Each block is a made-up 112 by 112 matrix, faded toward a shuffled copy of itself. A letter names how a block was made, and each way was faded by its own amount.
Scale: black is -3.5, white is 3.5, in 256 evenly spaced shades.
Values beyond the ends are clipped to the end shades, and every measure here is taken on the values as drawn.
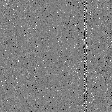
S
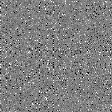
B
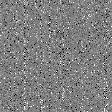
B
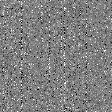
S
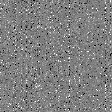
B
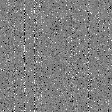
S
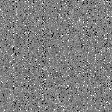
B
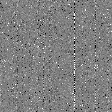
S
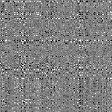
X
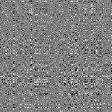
X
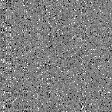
B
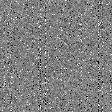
S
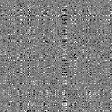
X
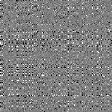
X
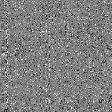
B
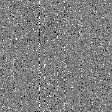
S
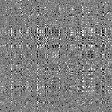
X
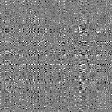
X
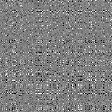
X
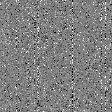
S
